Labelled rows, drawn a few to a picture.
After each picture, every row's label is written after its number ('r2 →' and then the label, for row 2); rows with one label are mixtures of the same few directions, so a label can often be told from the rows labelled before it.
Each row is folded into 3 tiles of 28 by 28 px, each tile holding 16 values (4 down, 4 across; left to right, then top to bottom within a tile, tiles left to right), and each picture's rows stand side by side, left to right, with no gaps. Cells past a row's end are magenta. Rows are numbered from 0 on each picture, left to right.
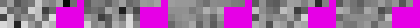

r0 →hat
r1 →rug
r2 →rug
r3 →hat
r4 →hat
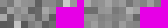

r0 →hat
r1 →hat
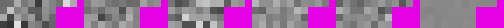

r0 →hat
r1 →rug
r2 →rug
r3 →hat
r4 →hat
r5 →hat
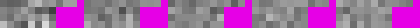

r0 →rug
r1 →rug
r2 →hat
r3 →rug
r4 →hat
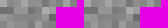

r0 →hat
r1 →hat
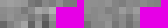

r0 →rug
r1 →rug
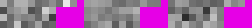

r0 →hat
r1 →rug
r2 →rug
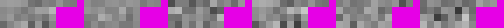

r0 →rug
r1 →rug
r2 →hat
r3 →rug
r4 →hat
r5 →rug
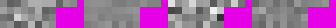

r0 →rug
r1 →rug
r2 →hat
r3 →hat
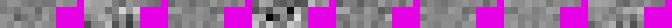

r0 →rug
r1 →rug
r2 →hat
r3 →rug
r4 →hat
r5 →hat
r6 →hat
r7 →rug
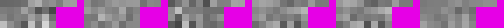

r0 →rug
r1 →rug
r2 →hat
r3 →rug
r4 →rug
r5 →rug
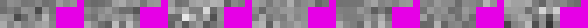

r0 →rug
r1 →rug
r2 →rug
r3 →hat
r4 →rug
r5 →hat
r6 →rug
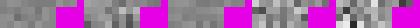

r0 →rug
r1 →rug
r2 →rug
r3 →hat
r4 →hat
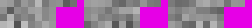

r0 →hat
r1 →rug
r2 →rug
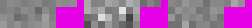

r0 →rug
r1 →rug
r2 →hat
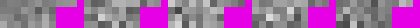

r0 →rug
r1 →rug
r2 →hat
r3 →rug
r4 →hat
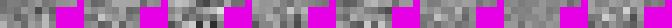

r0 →rug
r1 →rug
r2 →rug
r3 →rug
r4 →rug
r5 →rug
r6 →hat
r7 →rug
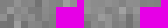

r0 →hat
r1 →rug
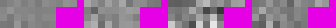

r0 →hat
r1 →hat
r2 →rug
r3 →hat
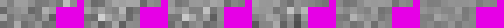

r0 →hat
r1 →rug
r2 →rug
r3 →rug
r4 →rug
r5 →rug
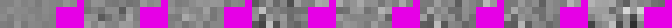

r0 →hat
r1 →rug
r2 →rug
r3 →hat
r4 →hat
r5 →hat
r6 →hat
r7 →rug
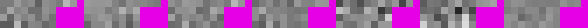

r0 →hat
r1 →rug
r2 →hat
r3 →hat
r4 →hat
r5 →rug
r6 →rug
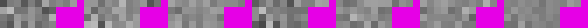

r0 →hat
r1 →hat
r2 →hat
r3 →hat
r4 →rug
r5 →hat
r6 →hat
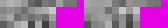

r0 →rug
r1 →rug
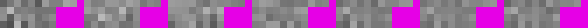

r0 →hat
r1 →rug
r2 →rug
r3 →rug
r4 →hat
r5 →hat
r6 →hat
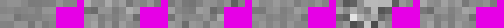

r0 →rug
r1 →hat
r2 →hat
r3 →hat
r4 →rug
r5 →hat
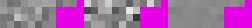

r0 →rug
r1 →hat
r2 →hat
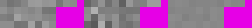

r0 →rug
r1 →hat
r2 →rug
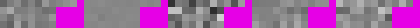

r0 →hat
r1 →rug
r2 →hat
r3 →rug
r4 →hat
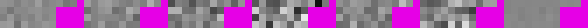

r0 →hat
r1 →hat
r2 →hat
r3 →hat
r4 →hat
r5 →rug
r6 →rug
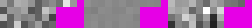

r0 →hat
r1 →hat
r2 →rug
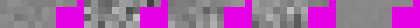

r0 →rug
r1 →hat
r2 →rug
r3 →rug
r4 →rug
